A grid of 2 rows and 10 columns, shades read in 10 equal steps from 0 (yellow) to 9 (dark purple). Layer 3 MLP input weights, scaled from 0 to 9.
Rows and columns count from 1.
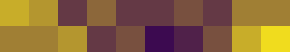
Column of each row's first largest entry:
3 6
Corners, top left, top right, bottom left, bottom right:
2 4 4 0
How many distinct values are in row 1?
6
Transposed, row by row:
2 4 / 3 4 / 7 3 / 5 7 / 7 6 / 7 9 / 6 8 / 7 6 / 4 2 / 4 0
